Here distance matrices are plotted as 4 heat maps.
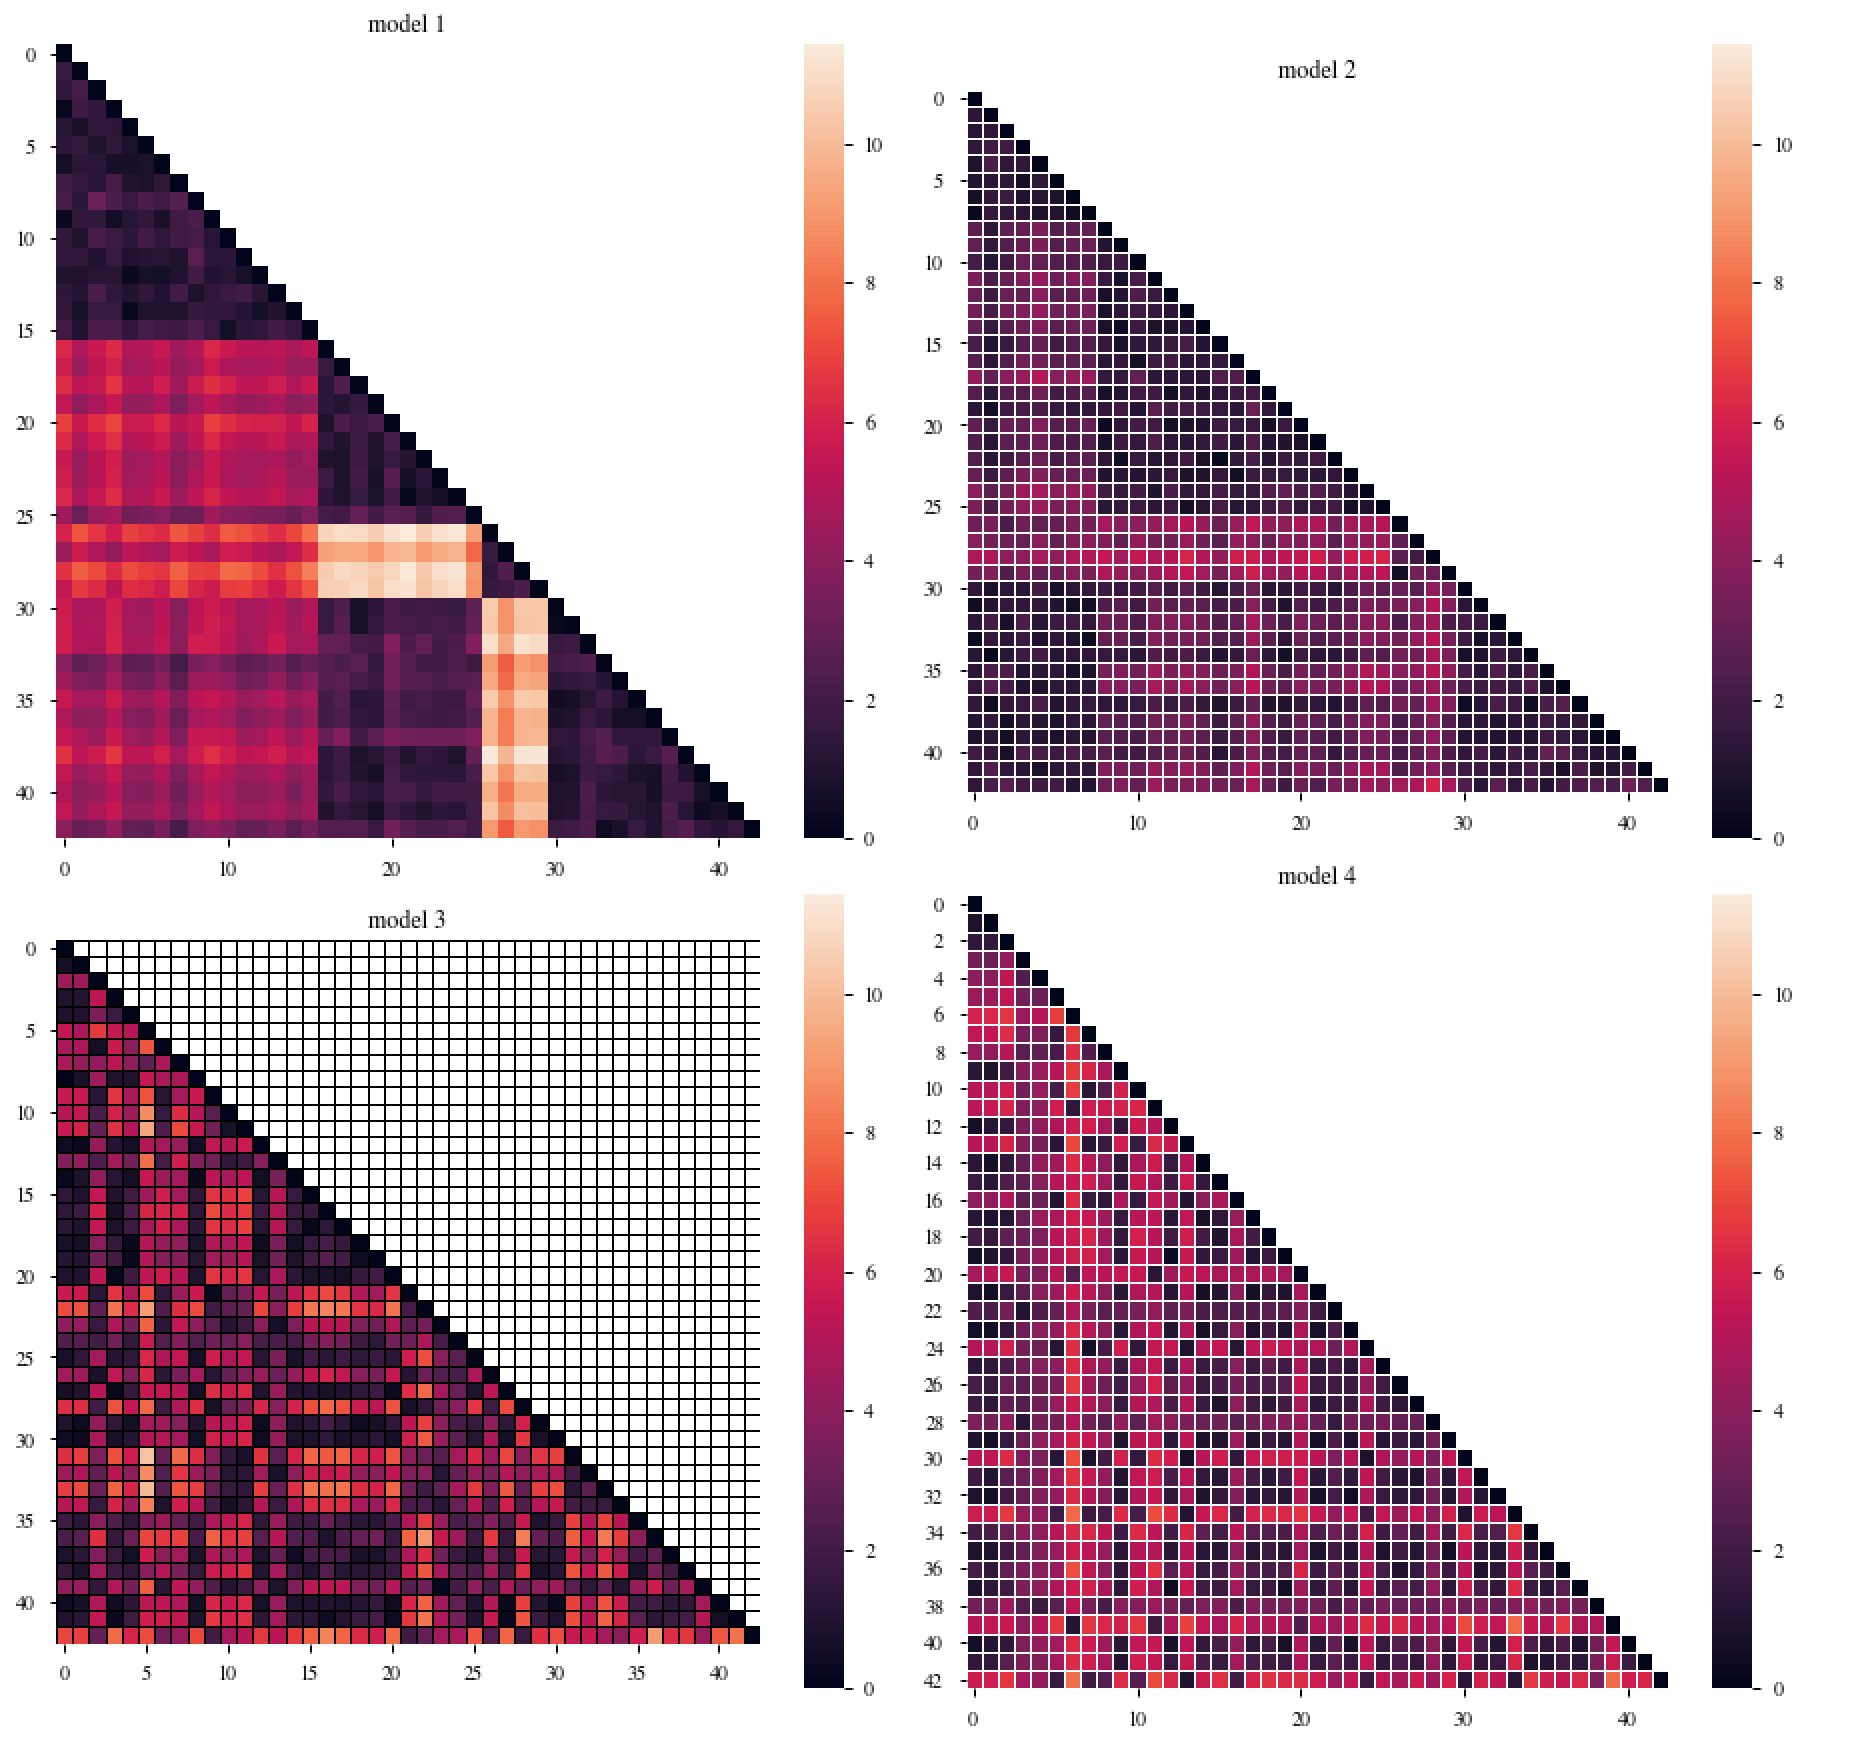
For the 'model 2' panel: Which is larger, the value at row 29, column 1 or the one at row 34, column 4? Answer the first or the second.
the first
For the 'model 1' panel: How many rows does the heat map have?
43
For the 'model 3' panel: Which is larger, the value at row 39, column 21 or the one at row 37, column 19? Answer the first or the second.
the first
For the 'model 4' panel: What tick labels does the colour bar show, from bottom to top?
0, 2, 4, 6, 8, 10
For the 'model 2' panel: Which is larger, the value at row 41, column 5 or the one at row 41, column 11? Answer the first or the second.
the second
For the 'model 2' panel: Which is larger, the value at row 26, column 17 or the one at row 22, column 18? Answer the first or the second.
the first
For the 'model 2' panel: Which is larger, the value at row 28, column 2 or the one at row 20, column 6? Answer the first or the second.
the first
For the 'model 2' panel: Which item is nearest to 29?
26
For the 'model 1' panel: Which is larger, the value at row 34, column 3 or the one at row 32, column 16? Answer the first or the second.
the first
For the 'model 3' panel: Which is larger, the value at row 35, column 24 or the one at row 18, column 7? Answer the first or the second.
the second
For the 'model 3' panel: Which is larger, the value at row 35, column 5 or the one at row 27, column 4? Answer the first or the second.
the first
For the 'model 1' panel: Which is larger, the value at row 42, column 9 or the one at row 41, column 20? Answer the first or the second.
the first
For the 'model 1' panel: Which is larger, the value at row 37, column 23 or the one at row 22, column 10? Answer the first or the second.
the second
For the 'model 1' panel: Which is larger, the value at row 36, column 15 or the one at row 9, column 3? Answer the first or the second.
the first
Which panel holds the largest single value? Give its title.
model 1
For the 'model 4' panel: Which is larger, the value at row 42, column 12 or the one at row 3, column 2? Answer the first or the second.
the first
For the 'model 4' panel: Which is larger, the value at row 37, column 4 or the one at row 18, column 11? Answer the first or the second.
the second
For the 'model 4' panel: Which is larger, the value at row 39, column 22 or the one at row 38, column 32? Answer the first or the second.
the first
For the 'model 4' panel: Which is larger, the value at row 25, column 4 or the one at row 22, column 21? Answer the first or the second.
the first
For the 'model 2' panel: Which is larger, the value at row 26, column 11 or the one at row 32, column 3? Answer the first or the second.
the first
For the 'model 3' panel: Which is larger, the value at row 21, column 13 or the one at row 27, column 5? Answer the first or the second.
the second
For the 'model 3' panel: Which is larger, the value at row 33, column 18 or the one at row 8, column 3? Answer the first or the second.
the first
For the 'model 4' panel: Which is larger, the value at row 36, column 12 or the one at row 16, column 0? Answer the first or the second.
the second
